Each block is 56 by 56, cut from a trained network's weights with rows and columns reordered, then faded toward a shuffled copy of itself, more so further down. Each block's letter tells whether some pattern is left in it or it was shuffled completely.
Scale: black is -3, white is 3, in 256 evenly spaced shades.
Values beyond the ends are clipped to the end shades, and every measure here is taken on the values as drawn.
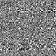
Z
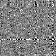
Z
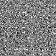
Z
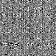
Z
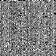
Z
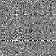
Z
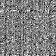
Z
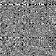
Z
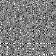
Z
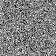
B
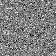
B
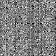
Z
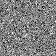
B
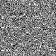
Z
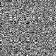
Z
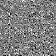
Z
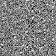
Z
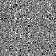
Z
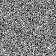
B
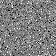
B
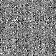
Z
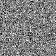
Z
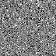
Z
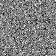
B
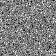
B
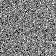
B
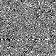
Z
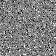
B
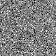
Z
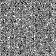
Z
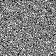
B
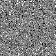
Z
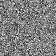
B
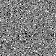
Z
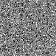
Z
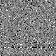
Z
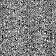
Z
